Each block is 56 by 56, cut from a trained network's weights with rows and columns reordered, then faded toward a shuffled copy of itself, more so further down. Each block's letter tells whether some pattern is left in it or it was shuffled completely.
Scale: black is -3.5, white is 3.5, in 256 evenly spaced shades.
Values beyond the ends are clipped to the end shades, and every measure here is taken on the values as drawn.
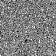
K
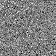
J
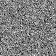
J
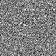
K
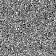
J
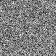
J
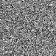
K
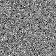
J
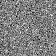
J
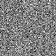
K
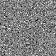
K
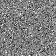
J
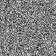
K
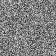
J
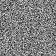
J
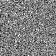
K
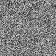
K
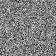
K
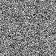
J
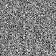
K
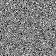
J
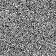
J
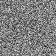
J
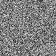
J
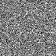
K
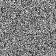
J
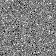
J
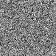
J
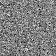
J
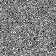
K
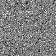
K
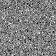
J
